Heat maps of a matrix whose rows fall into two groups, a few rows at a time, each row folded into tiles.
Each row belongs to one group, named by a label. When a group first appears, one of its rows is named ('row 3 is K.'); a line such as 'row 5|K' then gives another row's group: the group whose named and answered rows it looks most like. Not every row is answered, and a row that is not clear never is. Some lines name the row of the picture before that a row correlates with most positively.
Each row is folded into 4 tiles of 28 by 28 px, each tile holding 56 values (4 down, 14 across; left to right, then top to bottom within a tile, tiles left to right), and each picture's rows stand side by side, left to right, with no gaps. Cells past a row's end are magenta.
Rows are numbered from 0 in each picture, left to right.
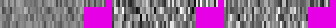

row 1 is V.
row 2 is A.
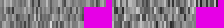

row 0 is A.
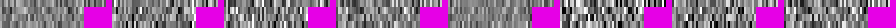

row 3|V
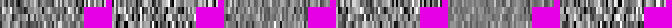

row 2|A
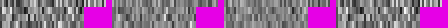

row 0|V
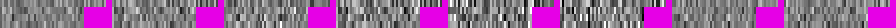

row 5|A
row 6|A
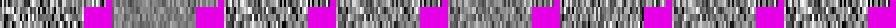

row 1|V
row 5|A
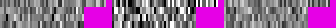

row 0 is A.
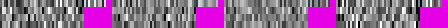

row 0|V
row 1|A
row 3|A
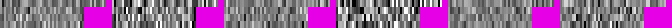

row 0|A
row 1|A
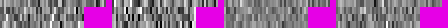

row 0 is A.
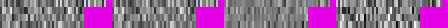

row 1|V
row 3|A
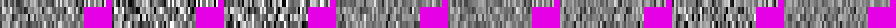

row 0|V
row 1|V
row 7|A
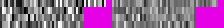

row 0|V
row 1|A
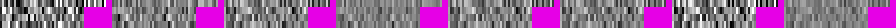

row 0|V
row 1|A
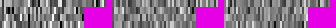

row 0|A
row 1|V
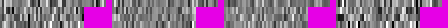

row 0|A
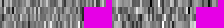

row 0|A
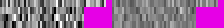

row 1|V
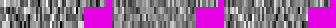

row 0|A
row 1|V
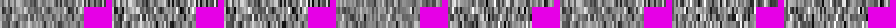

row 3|A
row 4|A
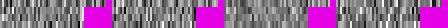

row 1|A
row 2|V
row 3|A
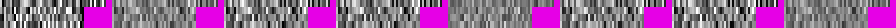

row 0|A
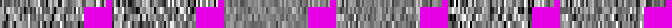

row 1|V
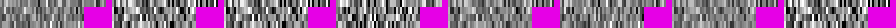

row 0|A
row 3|A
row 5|A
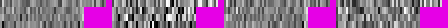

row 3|V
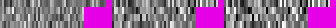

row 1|V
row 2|V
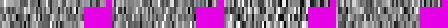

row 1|A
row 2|A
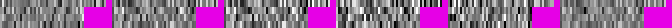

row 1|V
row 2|V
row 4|A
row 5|V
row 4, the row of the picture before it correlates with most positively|1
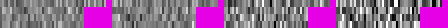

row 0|V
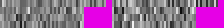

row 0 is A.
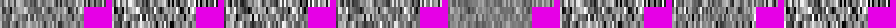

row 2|V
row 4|V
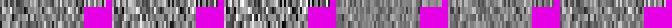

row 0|V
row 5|V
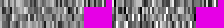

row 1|A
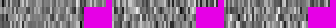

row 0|A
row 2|A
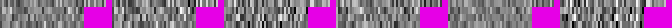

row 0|V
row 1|V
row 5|A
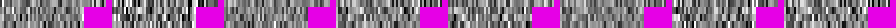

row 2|A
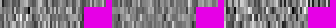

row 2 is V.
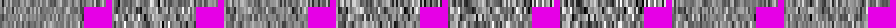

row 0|A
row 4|V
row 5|V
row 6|A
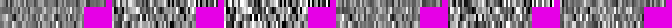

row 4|V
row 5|A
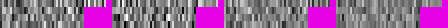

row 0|V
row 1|A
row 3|A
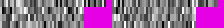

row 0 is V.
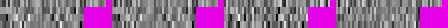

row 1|A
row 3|A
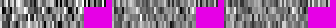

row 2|V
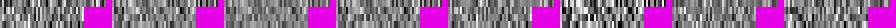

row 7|A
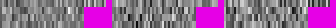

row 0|V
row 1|A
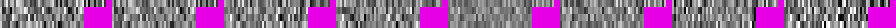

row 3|A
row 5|V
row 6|A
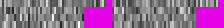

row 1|V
